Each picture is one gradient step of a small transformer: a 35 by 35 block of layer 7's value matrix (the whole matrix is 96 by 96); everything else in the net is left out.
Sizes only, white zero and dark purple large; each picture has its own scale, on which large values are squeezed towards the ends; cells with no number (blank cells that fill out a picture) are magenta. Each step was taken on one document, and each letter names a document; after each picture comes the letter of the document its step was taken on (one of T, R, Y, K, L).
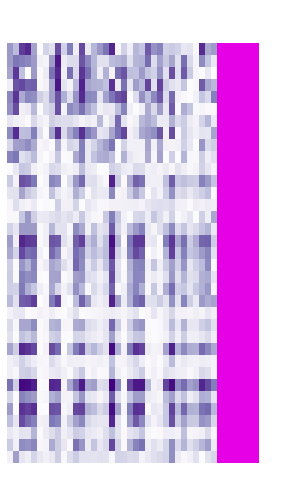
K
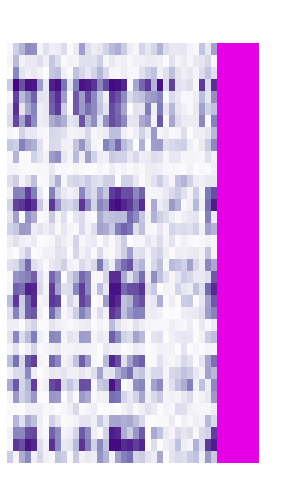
K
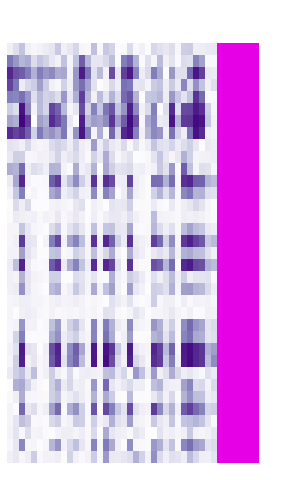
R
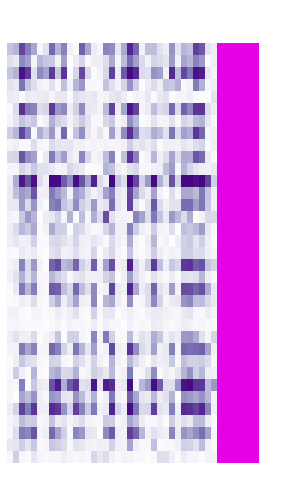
R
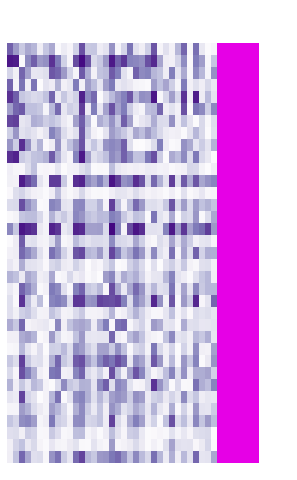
K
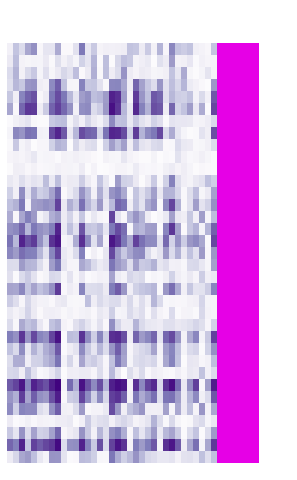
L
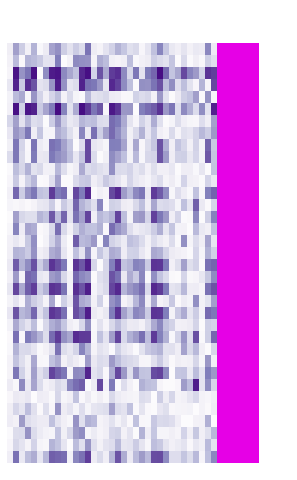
K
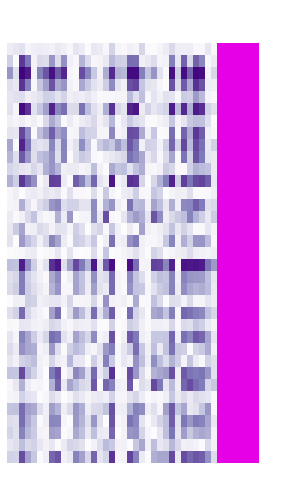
R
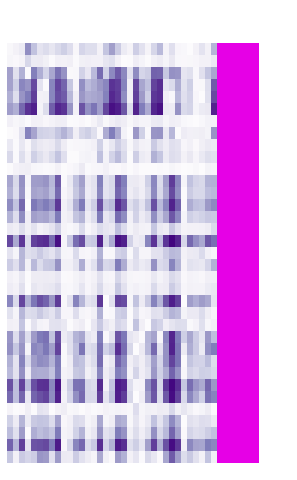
L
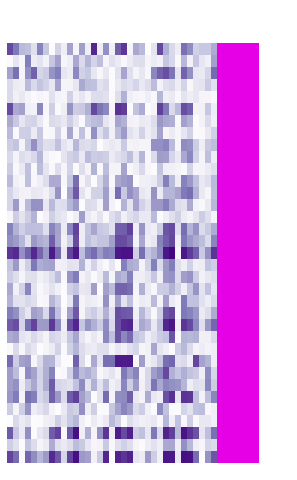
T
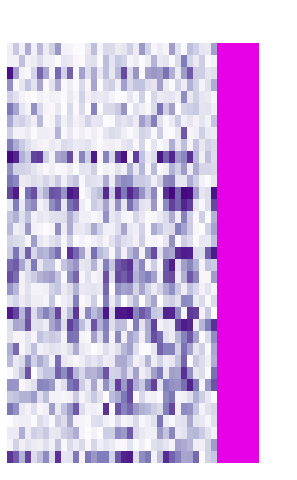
T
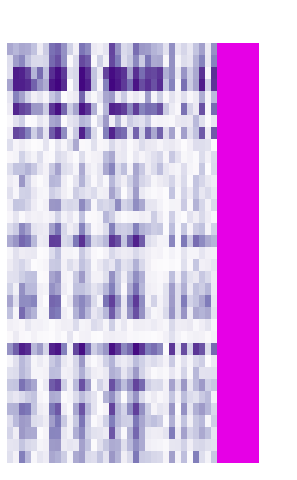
K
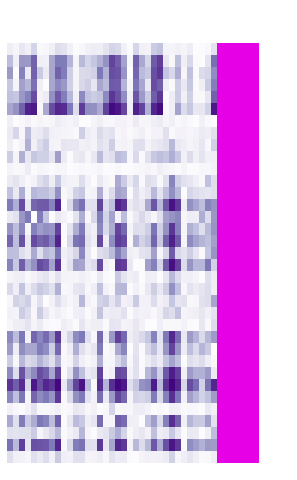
L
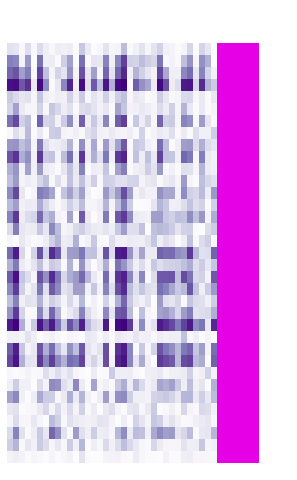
T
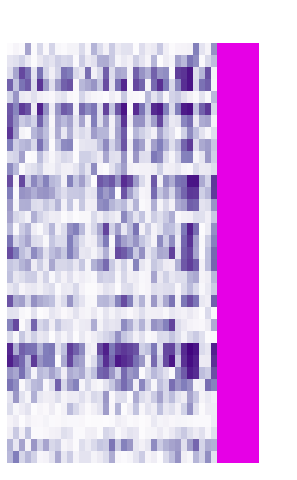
T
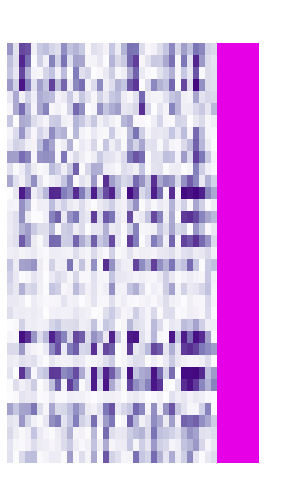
R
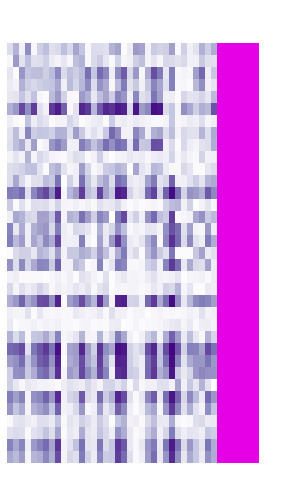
L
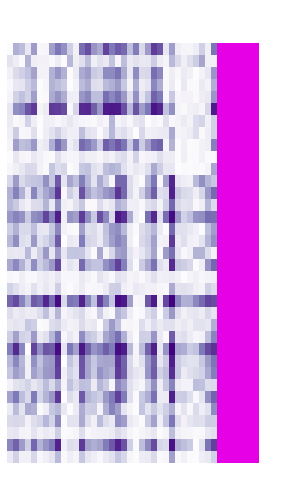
L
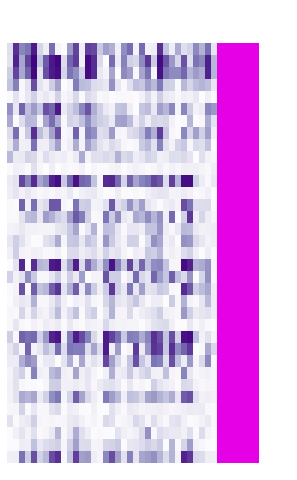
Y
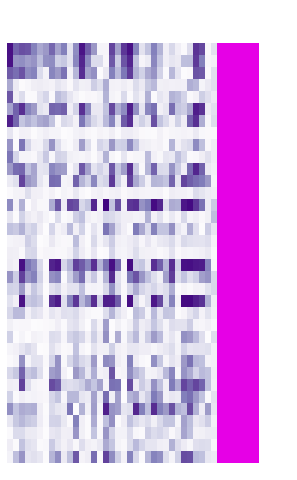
R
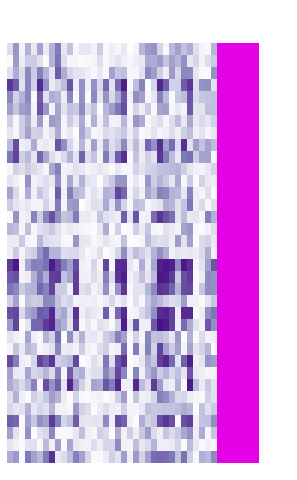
T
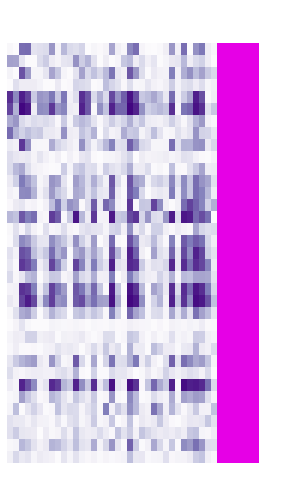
R
